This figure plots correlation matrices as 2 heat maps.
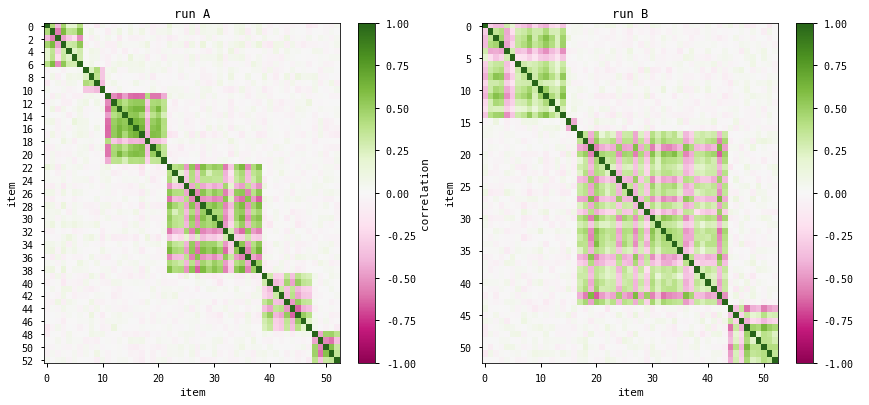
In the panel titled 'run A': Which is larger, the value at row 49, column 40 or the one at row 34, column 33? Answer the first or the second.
the first
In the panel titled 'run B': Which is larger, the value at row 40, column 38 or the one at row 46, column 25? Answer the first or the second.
the first
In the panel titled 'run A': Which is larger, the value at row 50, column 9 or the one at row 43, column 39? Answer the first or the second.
the second
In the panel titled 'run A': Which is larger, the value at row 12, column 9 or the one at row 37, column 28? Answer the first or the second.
the second
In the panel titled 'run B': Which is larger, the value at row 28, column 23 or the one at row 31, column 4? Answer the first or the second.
the first
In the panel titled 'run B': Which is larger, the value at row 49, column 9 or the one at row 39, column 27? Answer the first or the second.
the first
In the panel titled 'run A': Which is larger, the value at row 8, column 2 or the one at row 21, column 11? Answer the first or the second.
the first
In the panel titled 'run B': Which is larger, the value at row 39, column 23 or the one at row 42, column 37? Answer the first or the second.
the second
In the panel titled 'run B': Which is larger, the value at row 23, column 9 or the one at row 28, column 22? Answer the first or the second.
the second
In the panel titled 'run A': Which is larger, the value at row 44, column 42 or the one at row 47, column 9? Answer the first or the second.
the first
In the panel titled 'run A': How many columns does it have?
53
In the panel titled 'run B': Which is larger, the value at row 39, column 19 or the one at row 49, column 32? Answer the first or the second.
the second
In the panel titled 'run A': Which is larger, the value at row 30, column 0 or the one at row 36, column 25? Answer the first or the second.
the second
